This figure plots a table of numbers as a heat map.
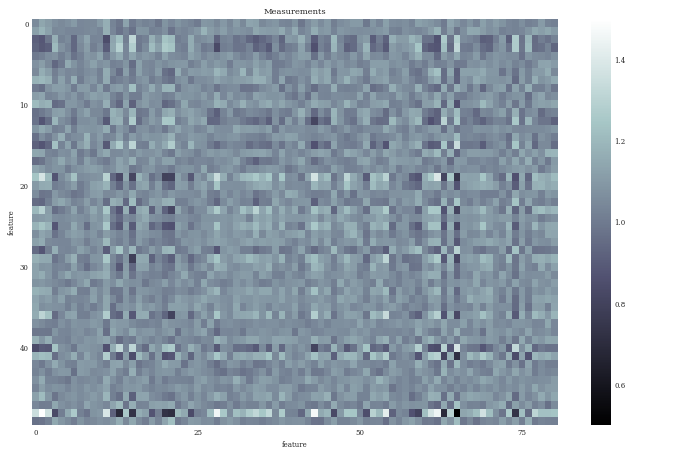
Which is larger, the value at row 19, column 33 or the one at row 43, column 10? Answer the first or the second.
the first
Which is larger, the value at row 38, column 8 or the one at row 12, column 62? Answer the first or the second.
the first
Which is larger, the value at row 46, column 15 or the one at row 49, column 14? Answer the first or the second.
the second
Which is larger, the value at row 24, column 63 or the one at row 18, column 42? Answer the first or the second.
the second
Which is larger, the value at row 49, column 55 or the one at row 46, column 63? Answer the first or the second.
the first
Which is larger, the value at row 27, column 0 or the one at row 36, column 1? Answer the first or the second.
the second
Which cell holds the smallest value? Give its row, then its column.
48, 65
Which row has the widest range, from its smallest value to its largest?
48
